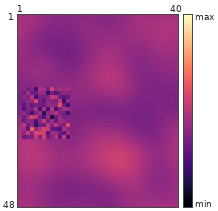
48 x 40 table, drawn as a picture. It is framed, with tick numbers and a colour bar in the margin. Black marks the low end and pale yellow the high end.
Histogram: heavy tails on both sides. Mirror symmetry: none. Roughest part: middle left. Odd patch: rougher, in the middle left.
